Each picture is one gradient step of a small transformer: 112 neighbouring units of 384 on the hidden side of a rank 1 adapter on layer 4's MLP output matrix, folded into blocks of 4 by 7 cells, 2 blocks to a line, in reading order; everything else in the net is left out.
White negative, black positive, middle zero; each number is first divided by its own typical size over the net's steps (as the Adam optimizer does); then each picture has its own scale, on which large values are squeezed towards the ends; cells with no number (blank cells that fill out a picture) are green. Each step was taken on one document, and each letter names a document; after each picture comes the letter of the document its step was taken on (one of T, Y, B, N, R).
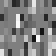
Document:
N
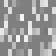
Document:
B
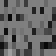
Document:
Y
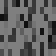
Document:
N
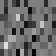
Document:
N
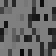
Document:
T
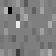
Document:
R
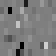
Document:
R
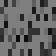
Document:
B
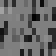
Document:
T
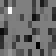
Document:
T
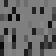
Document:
Y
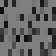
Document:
B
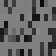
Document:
T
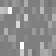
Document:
R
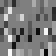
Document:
B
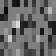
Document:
N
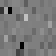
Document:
R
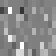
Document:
R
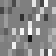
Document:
B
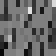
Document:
N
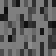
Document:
N
